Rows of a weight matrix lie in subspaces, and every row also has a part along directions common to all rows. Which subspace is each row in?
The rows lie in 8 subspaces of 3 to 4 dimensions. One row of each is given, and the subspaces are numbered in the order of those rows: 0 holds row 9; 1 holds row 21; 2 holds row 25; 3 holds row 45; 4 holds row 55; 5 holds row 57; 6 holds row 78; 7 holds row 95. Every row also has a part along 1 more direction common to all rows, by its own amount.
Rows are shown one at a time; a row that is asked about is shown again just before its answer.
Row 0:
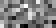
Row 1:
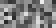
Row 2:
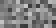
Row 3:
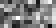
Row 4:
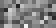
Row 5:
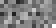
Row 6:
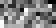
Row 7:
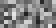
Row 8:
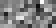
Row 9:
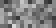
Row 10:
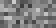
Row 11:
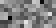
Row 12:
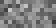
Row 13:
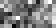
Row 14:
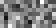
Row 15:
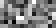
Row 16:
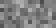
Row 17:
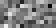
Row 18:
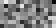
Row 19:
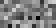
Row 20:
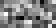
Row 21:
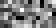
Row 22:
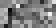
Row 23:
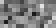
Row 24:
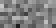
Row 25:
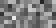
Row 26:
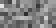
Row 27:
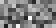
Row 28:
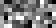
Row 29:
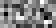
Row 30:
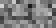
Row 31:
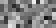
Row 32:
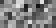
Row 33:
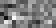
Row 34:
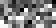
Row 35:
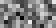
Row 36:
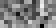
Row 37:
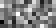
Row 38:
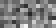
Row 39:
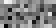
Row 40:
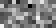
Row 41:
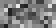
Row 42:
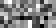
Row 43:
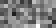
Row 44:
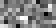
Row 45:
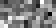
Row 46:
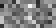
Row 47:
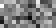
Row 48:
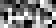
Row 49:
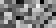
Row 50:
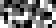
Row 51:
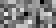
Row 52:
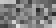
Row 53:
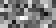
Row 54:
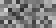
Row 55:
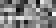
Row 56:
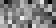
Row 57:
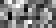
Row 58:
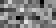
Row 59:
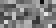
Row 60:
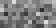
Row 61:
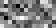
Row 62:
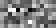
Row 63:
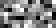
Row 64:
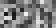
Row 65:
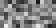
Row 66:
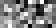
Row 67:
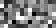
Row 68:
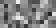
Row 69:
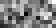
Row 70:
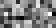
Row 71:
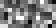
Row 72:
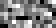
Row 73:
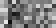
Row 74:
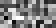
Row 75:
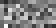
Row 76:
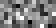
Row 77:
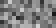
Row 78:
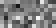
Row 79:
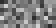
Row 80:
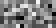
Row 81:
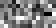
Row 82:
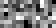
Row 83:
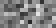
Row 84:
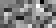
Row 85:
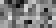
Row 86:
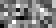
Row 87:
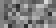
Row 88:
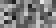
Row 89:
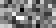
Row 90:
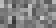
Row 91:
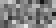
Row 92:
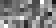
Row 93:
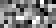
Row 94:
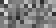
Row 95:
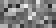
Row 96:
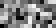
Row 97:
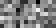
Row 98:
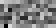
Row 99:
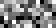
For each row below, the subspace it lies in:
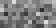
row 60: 0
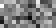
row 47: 4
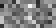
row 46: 4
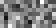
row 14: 6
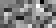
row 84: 5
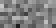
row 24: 0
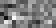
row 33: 2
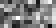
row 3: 0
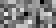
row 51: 2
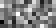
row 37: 3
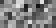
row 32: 5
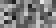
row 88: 2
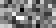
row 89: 1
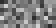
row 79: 1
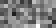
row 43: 1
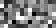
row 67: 3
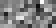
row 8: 5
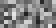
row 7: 2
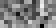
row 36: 3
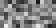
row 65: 4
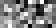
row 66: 5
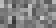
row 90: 3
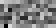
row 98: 6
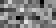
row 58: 1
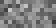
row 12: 7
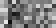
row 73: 7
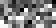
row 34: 0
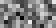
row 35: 3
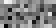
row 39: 6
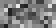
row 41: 7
